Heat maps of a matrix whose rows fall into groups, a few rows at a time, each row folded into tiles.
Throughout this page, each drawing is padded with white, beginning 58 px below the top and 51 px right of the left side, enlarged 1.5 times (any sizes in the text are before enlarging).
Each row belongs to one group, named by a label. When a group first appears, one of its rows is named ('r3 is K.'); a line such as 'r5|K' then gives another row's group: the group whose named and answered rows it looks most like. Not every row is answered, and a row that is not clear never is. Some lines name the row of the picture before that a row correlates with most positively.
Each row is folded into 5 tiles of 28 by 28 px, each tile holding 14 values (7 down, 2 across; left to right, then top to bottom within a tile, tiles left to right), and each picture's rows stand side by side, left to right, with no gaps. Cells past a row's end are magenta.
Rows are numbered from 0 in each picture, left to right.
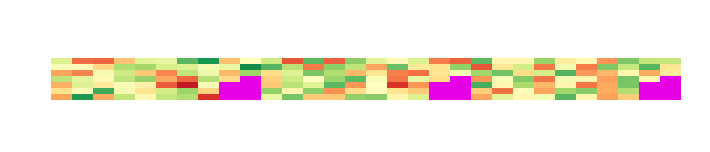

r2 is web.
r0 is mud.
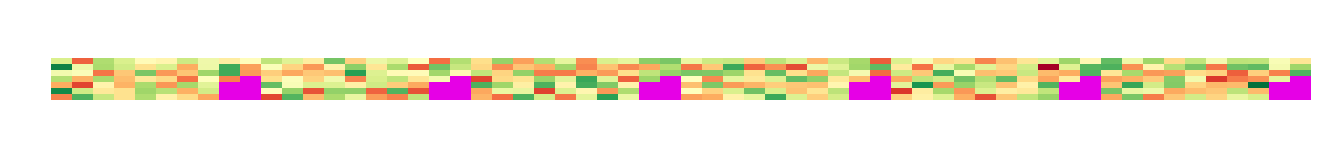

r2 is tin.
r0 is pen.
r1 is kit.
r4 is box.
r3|web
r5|mud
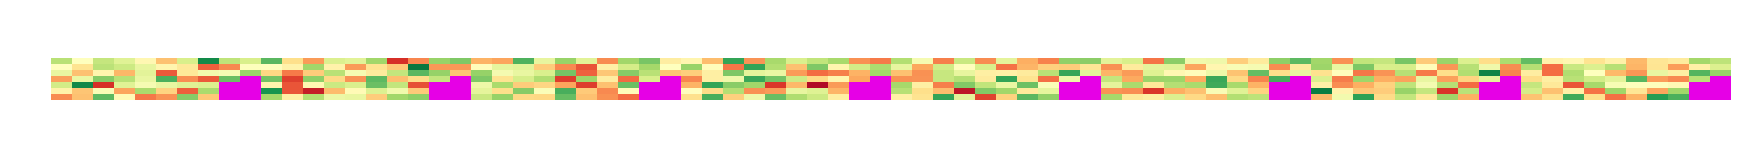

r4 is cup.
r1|cup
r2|web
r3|mud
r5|cup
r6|pen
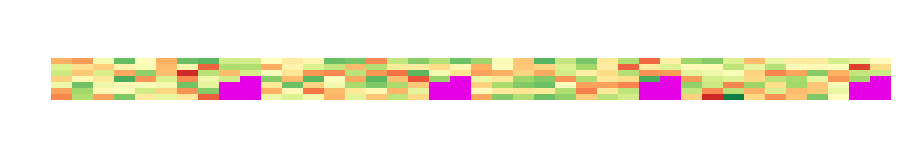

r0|tin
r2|kit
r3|box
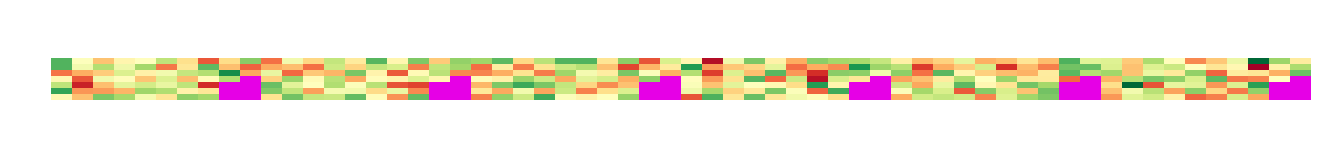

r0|cup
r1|kit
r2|kit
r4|tin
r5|box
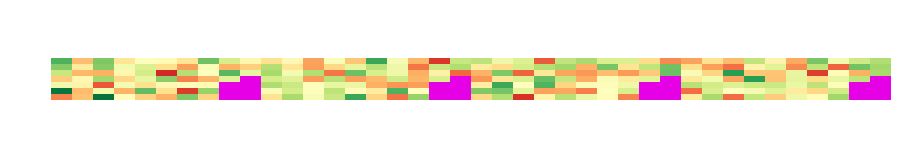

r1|kit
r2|mud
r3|tin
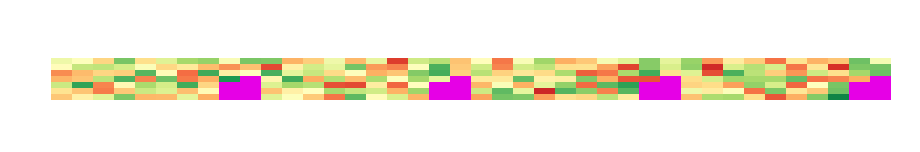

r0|cup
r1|web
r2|pen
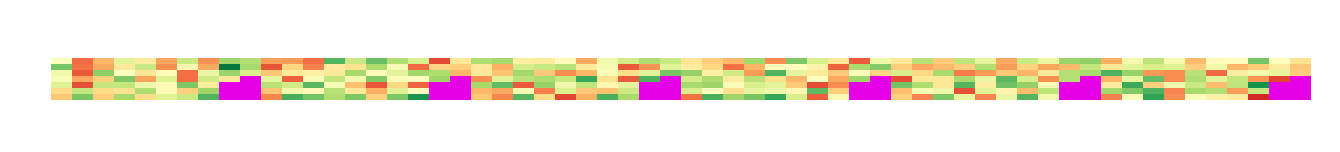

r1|kit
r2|box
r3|kit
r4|tin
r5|pen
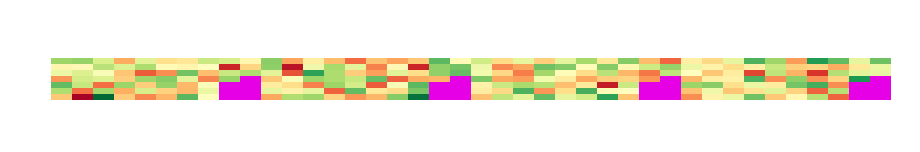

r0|box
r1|box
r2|mud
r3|tin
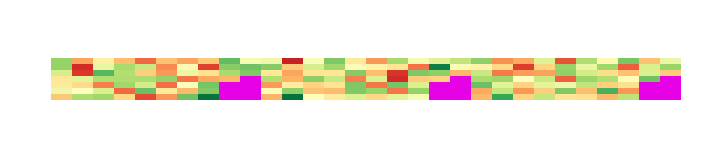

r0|box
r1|pen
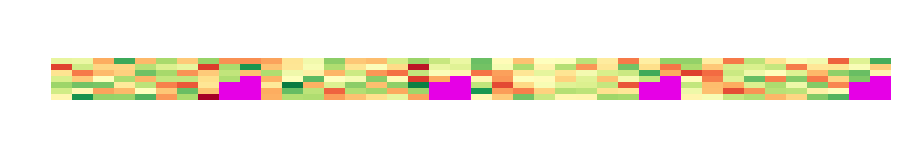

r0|kit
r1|pen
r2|cup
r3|cup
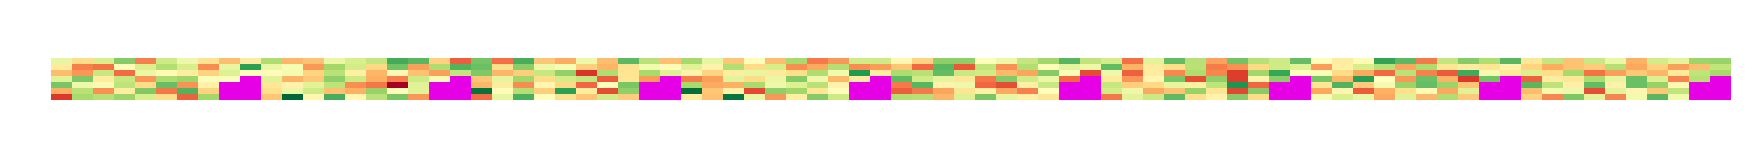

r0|kit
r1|mud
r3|cup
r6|pen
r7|tin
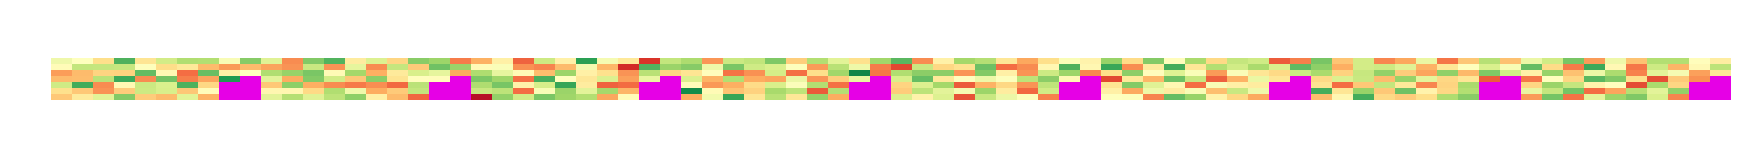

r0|cup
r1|web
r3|pen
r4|web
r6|box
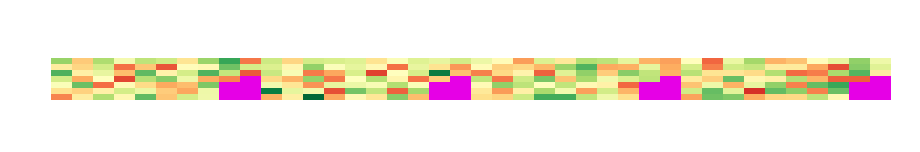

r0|web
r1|pen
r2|kit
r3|pen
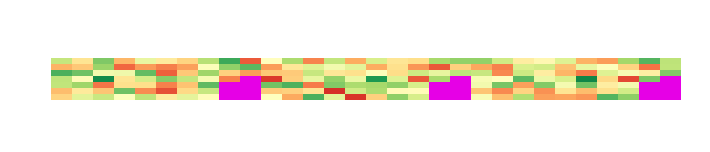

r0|web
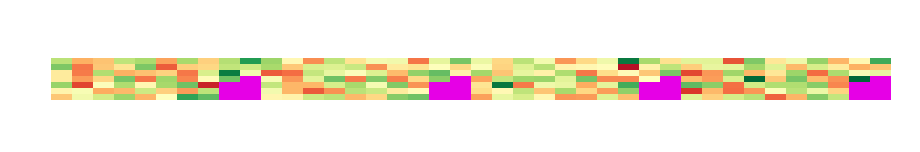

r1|cup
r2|box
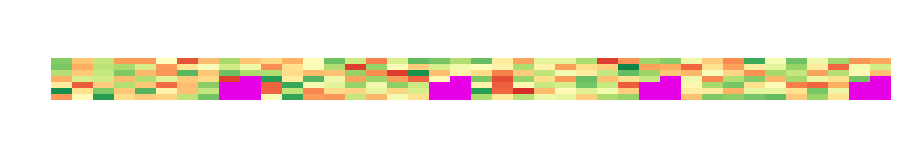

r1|pen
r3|kit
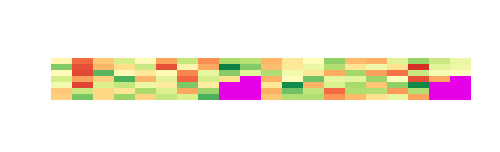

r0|tin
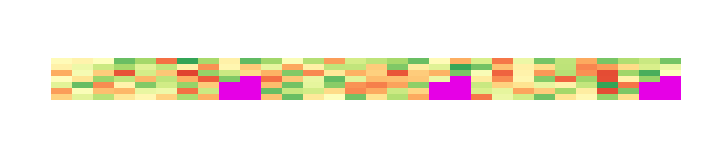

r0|pen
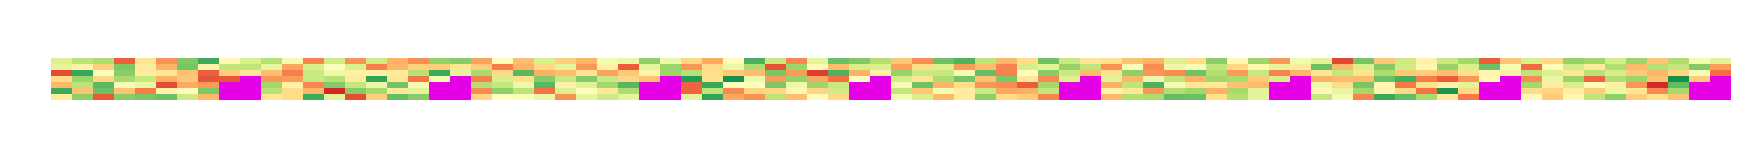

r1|cup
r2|tin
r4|web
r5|kit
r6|mud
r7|web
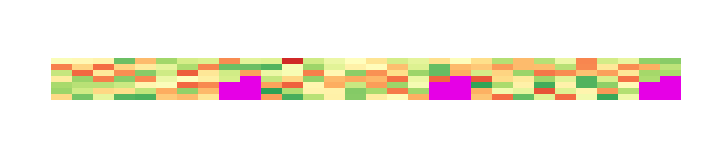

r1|pen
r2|tin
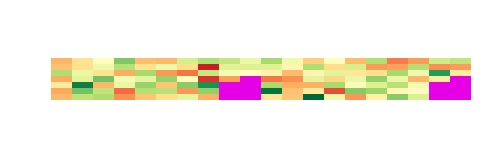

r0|pen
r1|cup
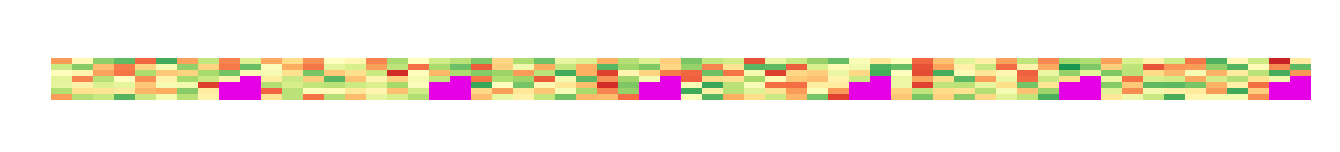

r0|kit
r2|web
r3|mud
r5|kit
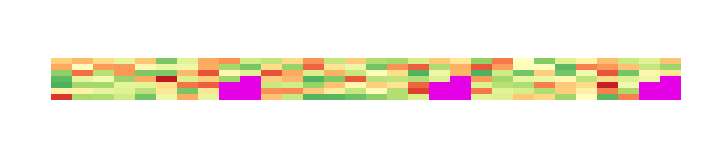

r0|kit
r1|kit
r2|web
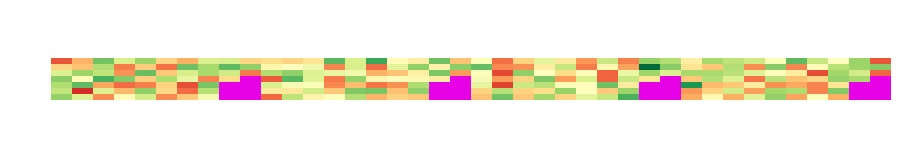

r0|web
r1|web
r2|tin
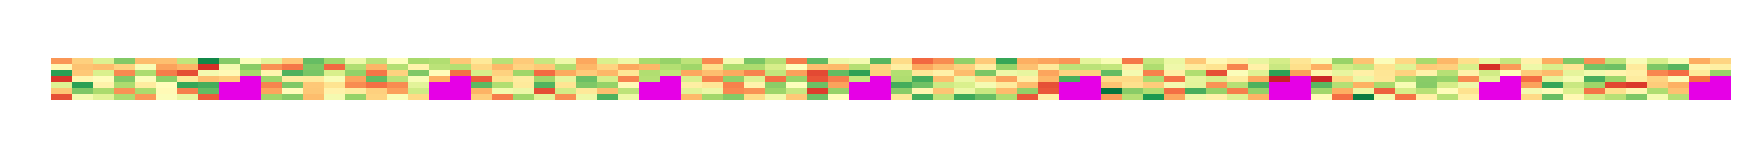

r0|tin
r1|web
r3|pen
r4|kit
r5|pen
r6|cup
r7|mud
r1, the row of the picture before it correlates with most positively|0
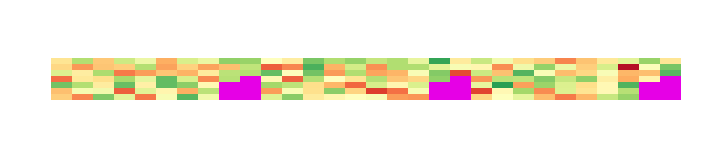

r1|web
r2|box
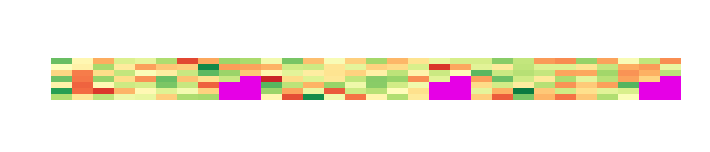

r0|cup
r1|cup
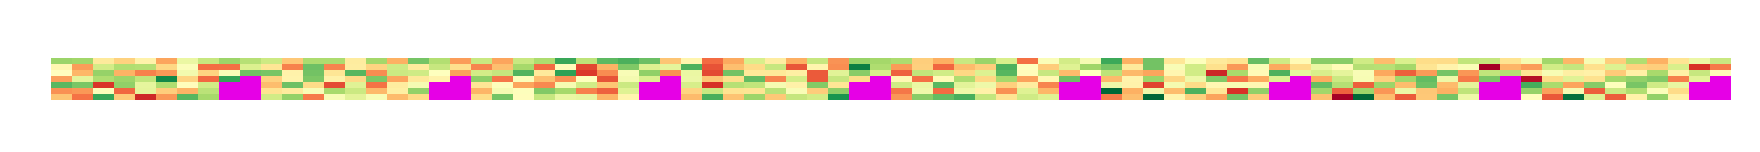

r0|box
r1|web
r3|tin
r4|kit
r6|box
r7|cup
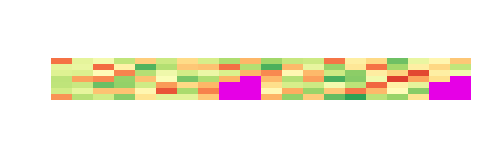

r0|kit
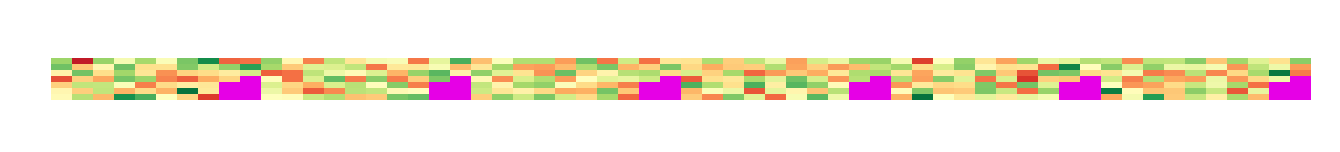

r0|mud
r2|kit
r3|tin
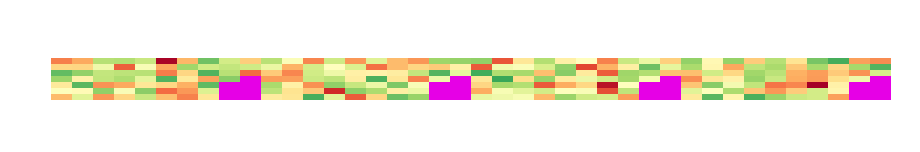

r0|web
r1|cup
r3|mud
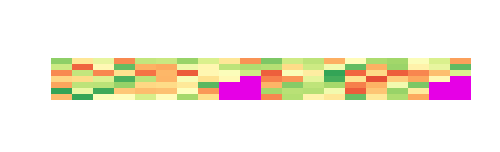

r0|mud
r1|mud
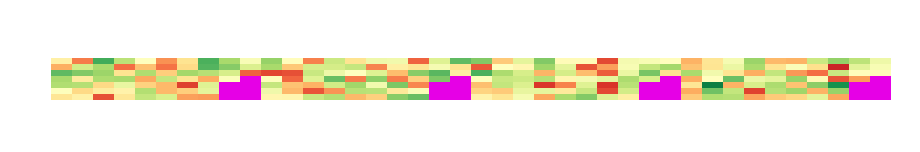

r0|web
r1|cup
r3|pen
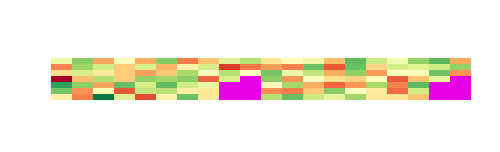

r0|cup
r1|web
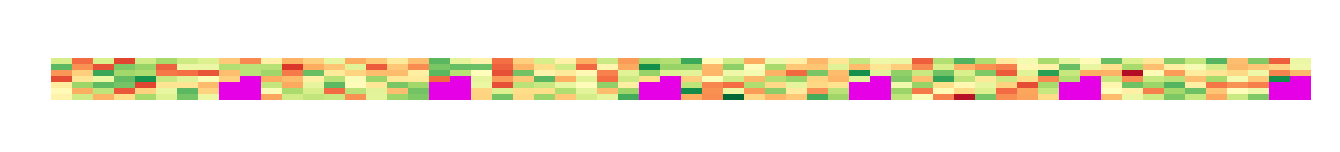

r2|tin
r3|box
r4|web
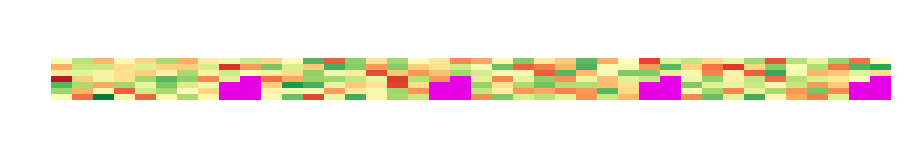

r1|mud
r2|kit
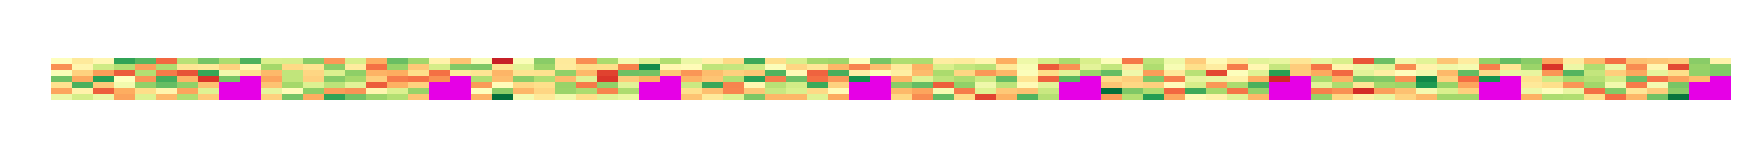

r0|pen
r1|mud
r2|pen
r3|cup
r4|box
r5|pen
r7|box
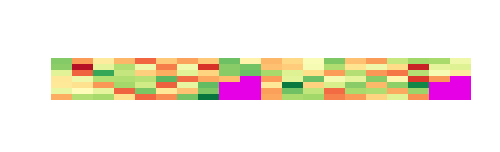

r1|pen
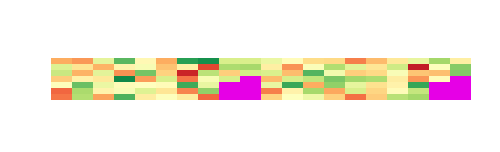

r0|tin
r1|box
